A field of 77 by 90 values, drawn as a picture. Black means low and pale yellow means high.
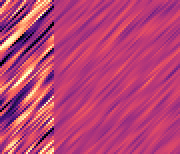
No overall slope runs across the table. The distribution is heavy-tailed on both sides. Neither half mirrors the other. Streaks slant up to the right. On average the colour sits 50% of the way up the scale. A vertical seam about 30% of the way across splits the table, and the right part is calmer.
